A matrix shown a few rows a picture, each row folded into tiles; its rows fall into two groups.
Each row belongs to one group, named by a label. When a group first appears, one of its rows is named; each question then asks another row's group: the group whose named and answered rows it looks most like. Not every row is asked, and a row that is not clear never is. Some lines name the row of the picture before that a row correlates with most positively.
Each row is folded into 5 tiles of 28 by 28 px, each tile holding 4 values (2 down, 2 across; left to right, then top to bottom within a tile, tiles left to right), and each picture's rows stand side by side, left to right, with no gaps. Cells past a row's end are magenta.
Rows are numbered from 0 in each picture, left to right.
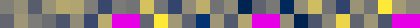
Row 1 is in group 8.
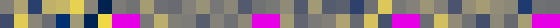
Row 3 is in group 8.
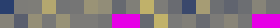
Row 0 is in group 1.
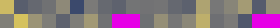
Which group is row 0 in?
8
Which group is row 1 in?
1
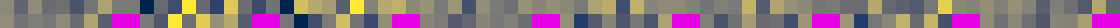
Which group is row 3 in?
1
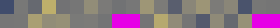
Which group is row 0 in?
1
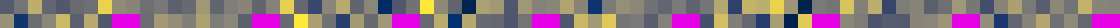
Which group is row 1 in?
1
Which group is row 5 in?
8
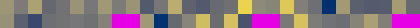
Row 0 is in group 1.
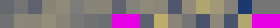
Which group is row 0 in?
1
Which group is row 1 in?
8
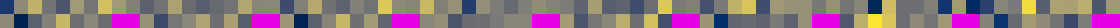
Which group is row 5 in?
1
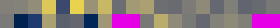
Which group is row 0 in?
1
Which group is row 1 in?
8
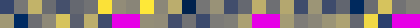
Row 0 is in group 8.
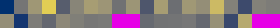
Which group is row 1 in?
8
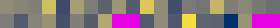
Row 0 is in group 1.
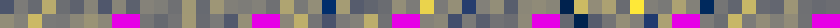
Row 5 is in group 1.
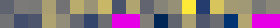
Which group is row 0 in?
1
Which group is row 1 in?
1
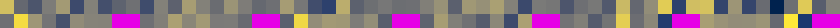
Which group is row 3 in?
8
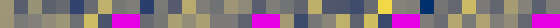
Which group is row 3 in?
1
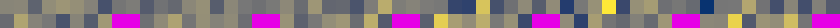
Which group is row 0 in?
8
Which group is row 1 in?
1
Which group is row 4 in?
1
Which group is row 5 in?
1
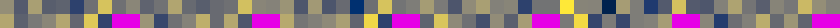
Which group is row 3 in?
8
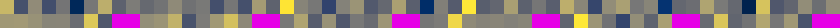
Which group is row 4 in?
8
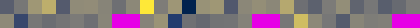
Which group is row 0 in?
1
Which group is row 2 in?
8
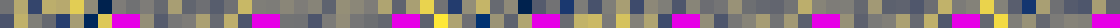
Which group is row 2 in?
1
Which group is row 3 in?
8
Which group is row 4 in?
1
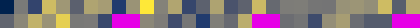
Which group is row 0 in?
1
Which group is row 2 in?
1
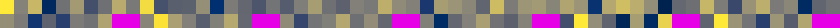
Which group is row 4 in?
8
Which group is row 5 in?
8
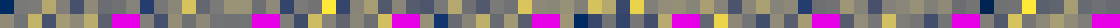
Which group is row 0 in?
1
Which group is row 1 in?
1
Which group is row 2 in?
1
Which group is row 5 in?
8
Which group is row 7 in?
1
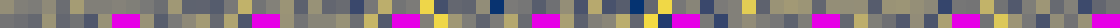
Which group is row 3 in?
8
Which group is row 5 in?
1
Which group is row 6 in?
8
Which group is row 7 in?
8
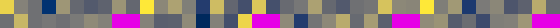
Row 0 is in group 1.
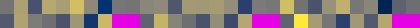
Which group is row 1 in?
8
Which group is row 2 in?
8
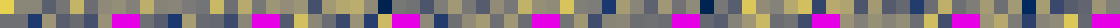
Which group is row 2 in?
8
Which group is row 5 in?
1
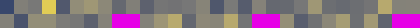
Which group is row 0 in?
1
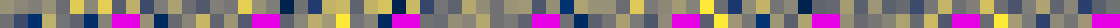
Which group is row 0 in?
1
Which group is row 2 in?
1
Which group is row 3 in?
1
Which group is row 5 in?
8
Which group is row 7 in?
8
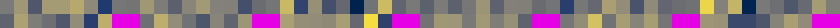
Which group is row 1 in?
8
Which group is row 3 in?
1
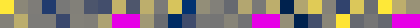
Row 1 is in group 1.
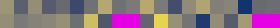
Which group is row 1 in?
8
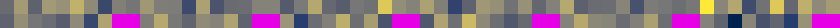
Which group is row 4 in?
8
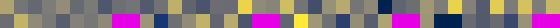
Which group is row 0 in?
8
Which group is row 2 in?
8
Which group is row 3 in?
1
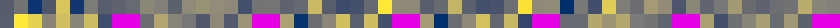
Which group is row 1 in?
8
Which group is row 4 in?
1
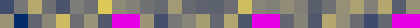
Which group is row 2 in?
1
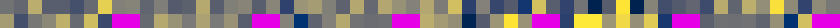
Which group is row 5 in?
8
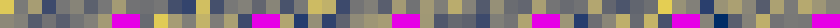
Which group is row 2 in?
1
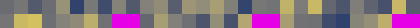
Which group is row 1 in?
8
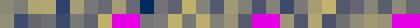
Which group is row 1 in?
1
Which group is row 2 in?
1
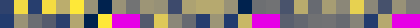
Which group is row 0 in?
8
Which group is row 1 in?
8
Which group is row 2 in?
8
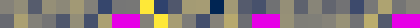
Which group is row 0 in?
8
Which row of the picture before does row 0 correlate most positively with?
1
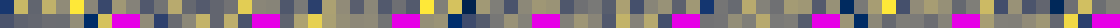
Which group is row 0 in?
8
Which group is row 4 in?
1
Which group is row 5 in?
1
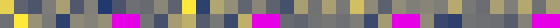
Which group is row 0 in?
8
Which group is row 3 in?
1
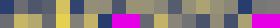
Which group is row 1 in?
8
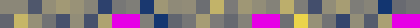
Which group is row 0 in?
8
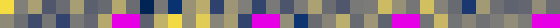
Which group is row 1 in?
1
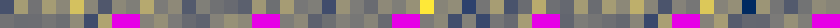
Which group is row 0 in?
8
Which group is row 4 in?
8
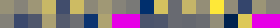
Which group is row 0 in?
1
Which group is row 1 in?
8
